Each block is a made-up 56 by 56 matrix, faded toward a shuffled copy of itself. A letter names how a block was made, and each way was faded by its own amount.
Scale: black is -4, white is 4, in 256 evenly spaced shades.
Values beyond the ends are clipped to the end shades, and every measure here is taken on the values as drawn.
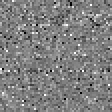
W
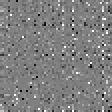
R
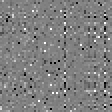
R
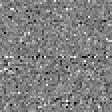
W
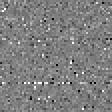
W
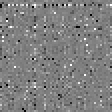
R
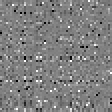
R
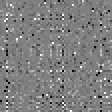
R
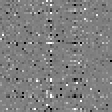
R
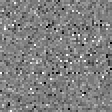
W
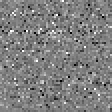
W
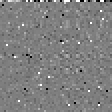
R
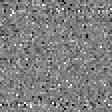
W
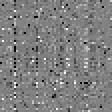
R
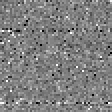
W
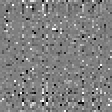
R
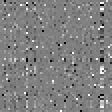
R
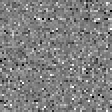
W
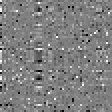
R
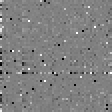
R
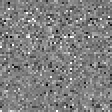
W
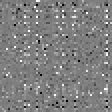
R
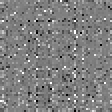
R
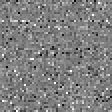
W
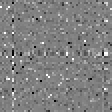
R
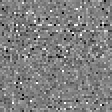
W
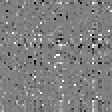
R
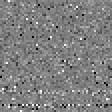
W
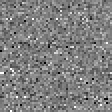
W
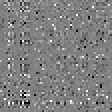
R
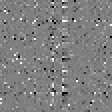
R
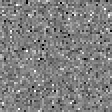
W
